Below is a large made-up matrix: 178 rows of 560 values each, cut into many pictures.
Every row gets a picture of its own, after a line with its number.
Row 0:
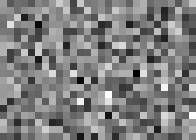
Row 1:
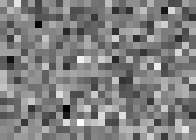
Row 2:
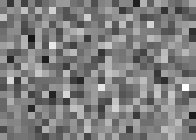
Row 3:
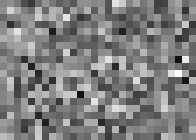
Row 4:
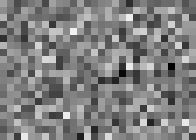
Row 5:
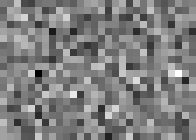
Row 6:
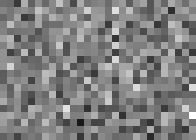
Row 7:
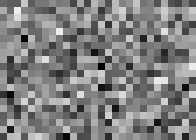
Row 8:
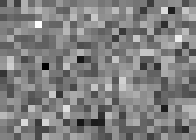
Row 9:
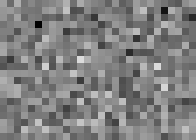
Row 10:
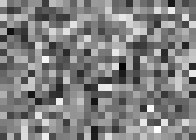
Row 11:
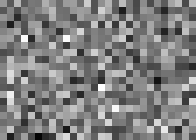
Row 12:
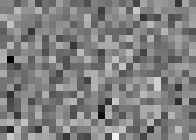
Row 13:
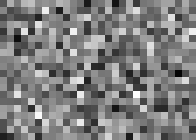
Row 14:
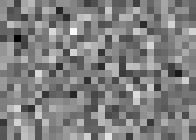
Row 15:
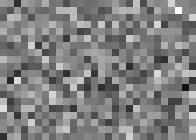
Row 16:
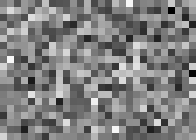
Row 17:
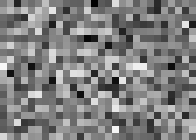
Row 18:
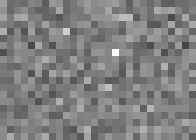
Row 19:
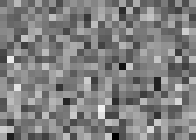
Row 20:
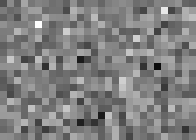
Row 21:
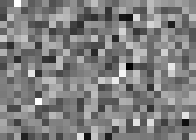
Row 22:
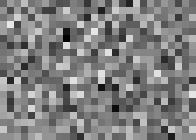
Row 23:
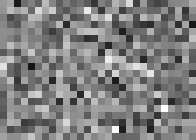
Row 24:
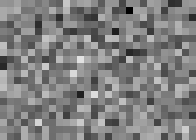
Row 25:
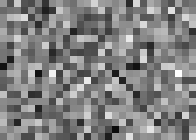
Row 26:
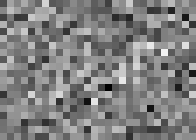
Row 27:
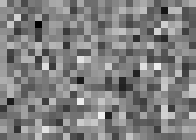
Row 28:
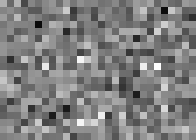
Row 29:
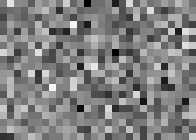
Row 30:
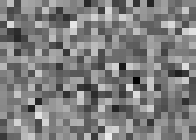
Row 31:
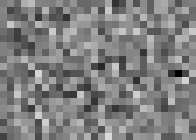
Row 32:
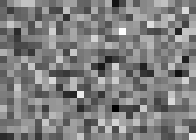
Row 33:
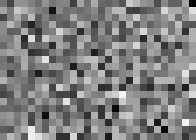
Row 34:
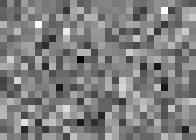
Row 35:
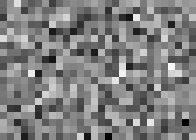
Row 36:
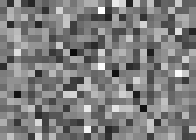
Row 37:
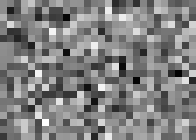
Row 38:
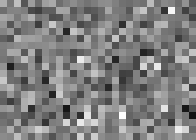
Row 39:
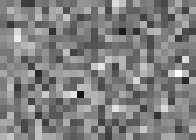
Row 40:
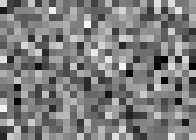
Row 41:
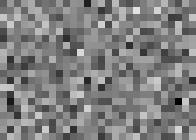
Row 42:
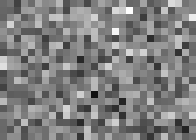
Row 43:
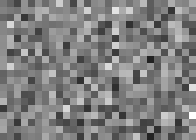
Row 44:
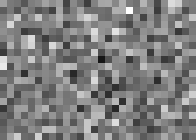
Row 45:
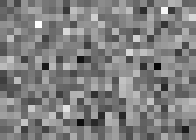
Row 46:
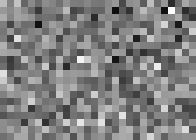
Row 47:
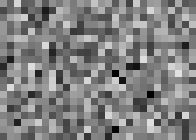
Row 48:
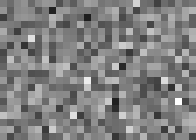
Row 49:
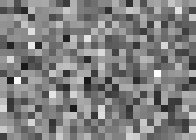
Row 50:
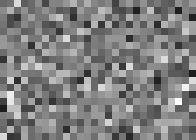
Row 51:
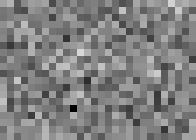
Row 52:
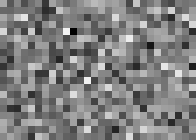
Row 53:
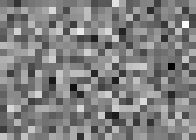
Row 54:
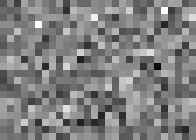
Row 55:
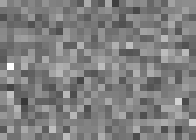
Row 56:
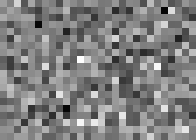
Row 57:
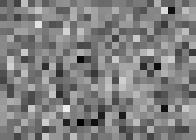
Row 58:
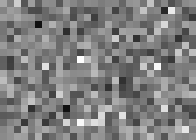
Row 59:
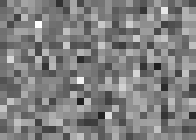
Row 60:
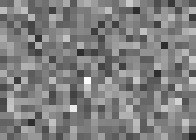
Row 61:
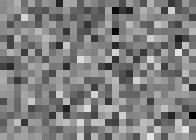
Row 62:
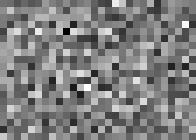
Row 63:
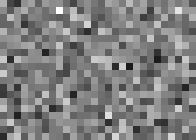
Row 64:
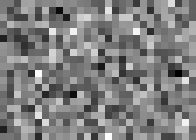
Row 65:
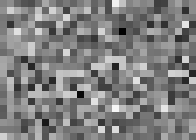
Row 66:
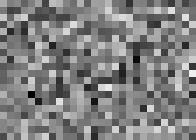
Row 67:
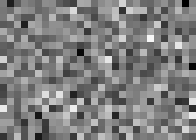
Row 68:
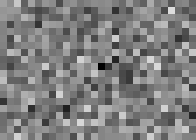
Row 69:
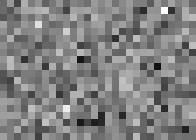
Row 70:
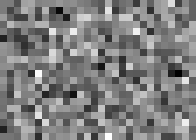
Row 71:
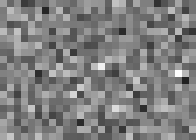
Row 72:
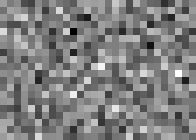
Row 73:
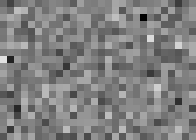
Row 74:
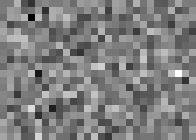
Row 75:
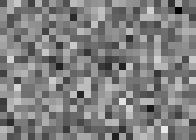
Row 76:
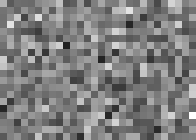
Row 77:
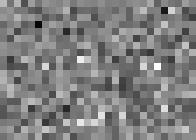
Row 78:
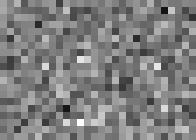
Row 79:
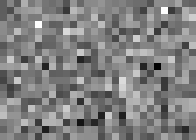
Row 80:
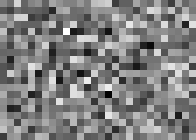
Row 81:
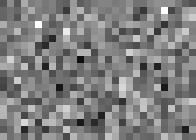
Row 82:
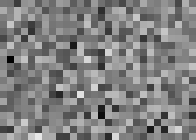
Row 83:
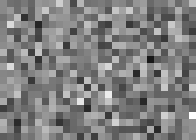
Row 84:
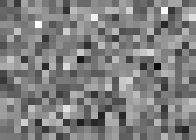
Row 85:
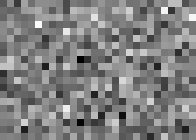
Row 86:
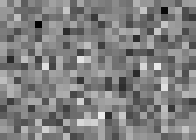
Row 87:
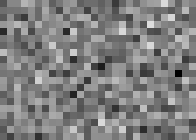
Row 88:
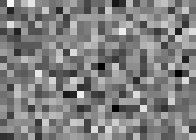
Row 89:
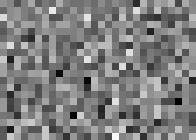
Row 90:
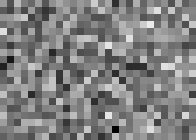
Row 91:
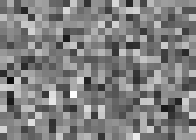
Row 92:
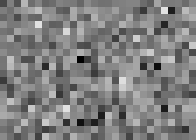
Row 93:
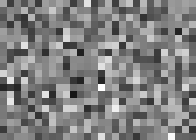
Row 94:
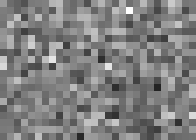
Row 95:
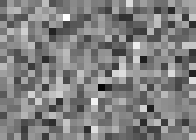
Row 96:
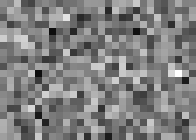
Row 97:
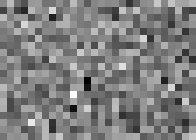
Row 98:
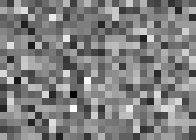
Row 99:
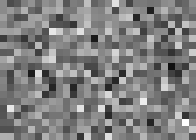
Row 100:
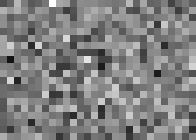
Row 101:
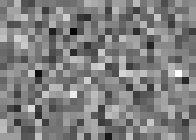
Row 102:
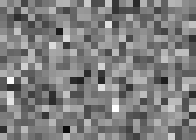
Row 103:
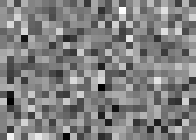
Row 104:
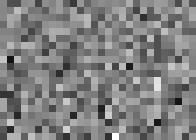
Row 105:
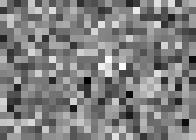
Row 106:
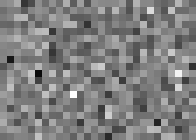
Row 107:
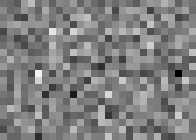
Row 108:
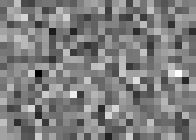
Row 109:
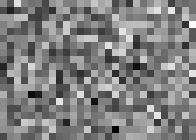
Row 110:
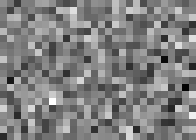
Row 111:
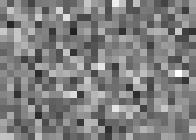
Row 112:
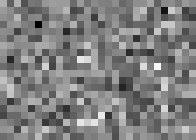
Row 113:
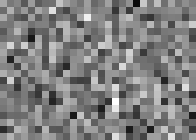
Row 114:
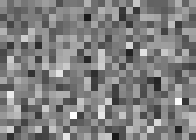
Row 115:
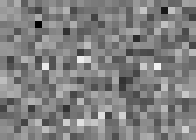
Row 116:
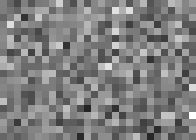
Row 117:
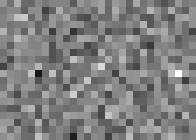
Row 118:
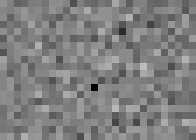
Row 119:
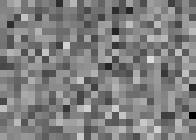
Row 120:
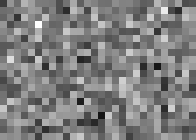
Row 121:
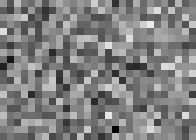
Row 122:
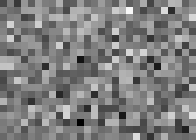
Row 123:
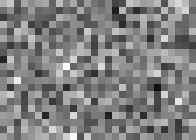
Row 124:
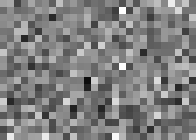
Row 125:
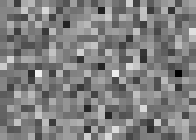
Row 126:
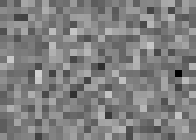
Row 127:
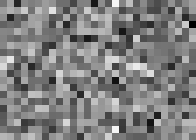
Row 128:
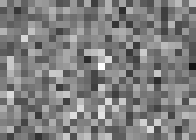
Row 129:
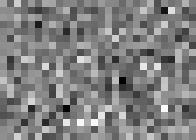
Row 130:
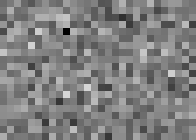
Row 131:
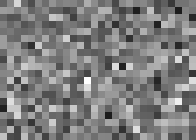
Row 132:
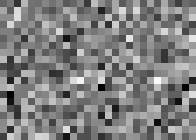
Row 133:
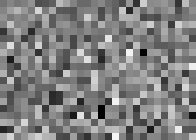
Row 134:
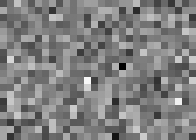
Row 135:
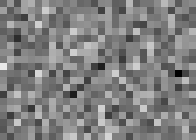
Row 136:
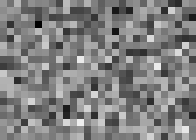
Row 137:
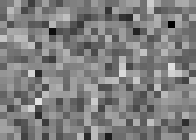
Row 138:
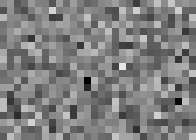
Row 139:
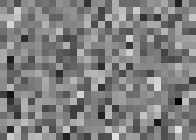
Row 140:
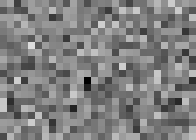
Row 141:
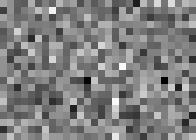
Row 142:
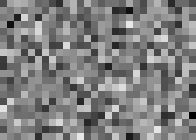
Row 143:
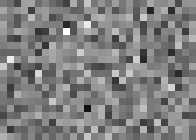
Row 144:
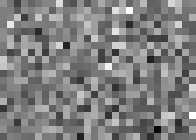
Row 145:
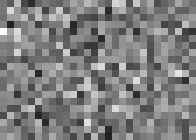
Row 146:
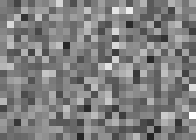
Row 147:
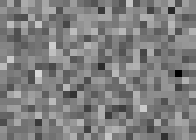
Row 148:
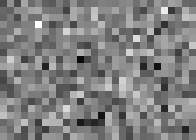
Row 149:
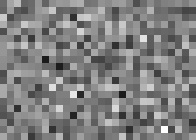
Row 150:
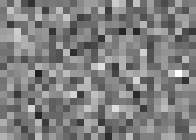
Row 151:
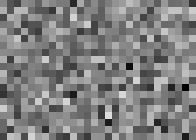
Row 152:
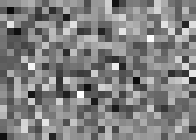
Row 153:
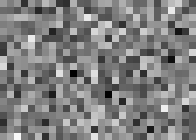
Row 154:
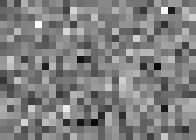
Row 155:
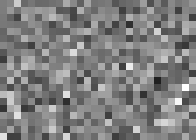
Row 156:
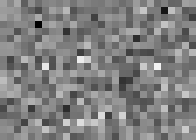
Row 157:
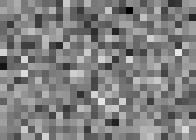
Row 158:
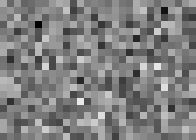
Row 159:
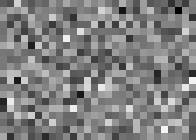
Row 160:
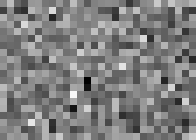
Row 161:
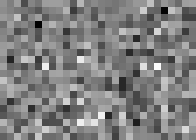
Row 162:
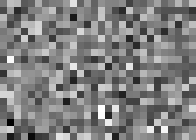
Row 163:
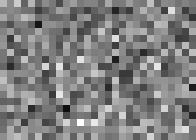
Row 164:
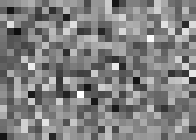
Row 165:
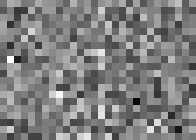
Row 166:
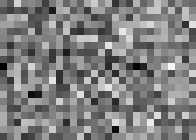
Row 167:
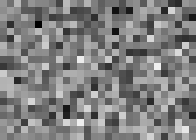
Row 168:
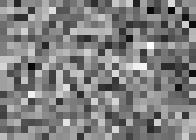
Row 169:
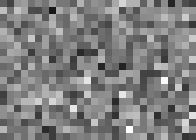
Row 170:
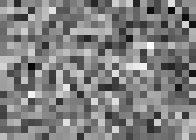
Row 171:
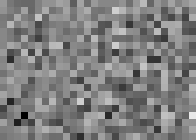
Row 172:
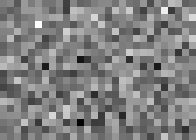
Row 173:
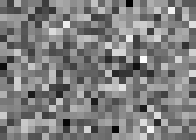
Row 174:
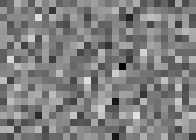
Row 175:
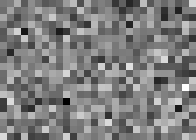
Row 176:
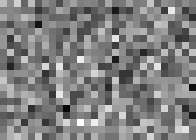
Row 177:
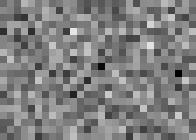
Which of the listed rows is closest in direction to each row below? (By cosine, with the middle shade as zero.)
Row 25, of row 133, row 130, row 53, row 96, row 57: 96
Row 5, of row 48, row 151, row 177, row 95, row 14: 95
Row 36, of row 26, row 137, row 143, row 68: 137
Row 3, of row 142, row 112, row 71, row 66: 71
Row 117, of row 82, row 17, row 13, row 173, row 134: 173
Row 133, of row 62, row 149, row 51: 149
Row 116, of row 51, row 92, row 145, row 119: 92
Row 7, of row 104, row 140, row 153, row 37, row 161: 104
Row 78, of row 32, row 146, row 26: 26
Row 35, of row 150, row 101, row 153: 101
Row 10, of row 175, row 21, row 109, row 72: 109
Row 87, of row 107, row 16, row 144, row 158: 107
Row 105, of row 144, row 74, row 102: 144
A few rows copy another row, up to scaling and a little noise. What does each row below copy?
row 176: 163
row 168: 170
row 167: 136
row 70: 64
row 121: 90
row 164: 152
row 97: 160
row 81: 34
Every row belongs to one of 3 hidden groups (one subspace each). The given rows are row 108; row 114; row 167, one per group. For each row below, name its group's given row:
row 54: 167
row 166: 108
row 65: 108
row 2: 114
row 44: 167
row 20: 167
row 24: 167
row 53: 108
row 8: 167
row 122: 167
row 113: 114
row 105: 114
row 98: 114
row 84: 167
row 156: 167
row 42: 167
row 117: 108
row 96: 108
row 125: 108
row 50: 114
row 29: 108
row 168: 108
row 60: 114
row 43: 167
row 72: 108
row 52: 108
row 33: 114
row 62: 108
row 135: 108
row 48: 114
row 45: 167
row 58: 167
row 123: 114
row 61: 167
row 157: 167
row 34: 167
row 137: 108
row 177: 108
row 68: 167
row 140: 114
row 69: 167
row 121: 108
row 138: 114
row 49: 114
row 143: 108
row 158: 167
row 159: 114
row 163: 167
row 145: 108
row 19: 114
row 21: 108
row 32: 108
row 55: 114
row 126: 108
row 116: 167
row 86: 167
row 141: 114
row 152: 108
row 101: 108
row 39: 108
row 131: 114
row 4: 108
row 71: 108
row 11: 114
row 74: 108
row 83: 167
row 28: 167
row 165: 114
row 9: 167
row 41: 114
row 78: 167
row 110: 114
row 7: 114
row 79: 167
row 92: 167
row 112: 167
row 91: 114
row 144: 167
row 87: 108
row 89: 114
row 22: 114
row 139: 114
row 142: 167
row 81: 167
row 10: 108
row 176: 167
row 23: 108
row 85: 167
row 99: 108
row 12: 114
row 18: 108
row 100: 114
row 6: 167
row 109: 108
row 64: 108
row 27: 167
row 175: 114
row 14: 108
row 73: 114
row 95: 108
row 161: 167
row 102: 114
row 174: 114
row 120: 167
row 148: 167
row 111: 108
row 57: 167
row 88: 108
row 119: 167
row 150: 108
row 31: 108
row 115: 167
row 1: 167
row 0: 167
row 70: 108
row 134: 114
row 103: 114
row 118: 108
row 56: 167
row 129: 167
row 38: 167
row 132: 114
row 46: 167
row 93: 114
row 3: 108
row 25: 108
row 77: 167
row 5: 108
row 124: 114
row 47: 108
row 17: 108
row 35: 108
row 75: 114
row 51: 114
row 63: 114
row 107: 108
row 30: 108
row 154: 167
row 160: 114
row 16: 108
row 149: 114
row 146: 167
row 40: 114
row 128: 114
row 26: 108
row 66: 108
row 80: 108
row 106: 108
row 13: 108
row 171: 167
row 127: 108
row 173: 108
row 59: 167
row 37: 108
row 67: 114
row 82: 114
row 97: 114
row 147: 108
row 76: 167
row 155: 114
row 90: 108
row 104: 114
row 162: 114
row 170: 108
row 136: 167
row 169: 114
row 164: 108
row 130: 108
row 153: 167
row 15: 114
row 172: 167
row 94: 167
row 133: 114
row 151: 114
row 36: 108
